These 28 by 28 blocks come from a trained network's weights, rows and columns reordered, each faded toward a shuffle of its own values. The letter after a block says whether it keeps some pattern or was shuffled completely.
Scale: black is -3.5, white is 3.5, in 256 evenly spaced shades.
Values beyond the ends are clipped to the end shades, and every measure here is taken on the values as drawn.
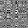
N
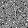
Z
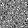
Z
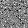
Z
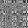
N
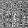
N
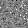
Z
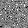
Z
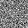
Z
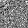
Z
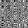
N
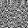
N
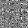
N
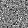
Z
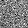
Z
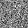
Z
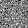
Z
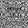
N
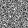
Z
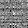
N
